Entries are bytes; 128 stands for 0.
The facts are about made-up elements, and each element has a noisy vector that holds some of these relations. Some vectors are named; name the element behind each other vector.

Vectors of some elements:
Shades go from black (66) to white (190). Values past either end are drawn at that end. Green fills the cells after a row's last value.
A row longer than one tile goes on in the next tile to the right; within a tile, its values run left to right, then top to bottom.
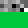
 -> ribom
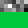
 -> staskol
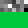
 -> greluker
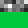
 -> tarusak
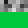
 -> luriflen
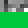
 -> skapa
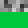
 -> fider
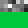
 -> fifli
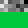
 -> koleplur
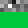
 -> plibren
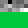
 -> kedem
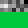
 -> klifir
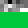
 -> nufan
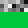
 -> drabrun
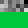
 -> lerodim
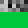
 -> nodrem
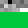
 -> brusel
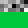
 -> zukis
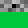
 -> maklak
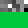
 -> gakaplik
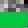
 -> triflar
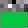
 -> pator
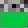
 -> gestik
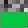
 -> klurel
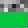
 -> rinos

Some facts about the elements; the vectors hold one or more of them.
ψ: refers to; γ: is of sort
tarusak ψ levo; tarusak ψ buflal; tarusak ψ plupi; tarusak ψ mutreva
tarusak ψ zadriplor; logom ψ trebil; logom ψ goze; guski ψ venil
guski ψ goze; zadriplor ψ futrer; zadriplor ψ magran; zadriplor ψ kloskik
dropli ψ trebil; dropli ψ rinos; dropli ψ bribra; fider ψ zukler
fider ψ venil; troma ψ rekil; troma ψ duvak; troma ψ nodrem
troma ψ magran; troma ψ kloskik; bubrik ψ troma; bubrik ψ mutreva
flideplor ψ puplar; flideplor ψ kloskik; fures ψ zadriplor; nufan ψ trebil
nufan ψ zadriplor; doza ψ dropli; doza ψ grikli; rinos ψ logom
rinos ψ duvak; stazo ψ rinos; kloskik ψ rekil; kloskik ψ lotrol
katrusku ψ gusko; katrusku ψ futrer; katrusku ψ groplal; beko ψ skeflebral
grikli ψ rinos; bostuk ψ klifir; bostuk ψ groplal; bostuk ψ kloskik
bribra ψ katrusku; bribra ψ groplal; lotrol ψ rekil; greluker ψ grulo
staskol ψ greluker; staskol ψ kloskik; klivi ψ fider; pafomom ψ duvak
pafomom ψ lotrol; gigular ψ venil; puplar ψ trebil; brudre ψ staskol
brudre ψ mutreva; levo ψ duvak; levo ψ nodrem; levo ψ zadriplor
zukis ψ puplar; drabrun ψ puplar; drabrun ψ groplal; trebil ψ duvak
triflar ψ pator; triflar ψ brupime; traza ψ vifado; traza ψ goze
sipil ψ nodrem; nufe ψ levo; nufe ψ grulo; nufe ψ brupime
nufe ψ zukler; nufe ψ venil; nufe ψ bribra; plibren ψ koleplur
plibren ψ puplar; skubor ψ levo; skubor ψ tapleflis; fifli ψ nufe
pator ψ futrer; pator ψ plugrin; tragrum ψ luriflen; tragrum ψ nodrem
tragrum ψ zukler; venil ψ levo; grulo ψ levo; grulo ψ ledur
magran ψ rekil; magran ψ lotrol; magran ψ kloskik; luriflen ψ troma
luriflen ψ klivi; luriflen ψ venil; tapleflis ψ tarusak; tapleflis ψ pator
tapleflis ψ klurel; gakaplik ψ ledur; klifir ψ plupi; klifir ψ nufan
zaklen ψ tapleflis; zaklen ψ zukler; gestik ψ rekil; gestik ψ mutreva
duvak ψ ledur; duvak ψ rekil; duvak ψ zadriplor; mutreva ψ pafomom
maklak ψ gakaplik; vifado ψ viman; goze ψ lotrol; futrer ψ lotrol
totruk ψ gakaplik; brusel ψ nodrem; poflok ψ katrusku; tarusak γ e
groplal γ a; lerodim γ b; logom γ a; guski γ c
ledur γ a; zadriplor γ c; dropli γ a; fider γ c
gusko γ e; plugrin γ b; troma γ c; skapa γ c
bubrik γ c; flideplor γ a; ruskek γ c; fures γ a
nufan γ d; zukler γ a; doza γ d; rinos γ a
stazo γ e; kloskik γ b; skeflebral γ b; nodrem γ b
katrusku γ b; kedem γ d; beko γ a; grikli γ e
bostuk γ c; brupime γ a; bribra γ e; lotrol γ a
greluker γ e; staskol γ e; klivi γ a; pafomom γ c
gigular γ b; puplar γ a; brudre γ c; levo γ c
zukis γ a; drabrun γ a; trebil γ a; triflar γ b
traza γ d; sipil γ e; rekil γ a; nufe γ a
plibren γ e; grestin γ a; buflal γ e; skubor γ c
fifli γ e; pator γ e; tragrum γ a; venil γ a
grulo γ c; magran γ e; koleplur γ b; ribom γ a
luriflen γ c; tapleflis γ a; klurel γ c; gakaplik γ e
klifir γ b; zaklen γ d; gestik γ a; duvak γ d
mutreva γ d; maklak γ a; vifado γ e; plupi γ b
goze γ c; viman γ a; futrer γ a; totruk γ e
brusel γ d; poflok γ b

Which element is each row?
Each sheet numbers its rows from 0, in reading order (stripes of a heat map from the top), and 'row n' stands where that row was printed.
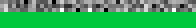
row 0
kloskik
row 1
plugrin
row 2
zukler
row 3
venil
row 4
zadriplor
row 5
fures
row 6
trebil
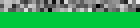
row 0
dropli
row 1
plupi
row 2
goze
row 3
ledur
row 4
sipil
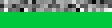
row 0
groplal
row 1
skubor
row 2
beko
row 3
mutreva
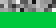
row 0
tragrum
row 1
bostuk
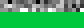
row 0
doza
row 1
duvak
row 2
skeflebral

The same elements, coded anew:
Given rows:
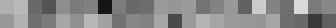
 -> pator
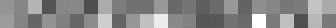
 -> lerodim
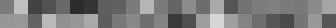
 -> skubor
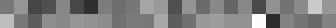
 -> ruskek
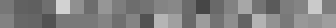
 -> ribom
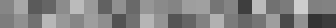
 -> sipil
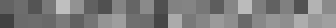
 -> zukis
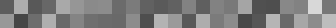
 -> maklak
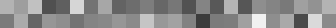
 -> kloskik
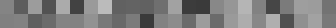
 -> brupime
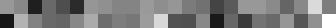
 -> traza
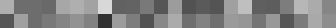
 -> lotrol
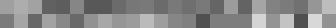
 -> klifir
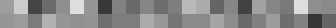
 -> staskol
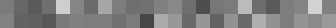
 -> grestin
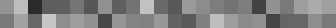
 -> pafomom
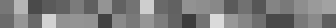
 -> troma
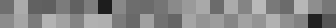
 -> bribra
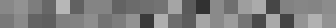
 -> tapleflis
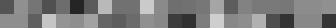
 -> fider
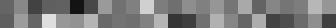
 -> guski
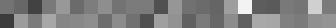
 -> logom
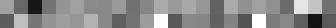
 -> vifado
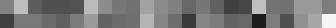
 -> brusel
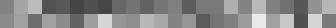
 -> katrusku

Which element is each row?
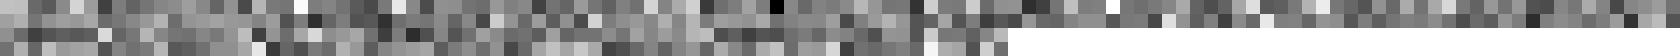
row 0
buflal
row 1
beko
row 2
tarusak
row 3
viman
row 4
klivi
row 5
goze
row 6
klurel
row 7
triflar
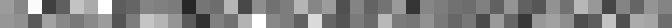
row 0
nodrem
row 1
nufe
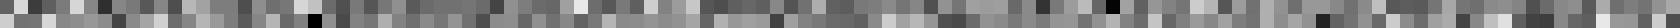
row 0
totruk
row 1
dropli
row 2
zadriplor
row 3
plibren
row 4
gigular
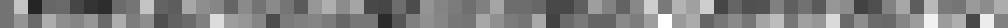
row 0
bostuk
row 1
kedem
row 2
plugrin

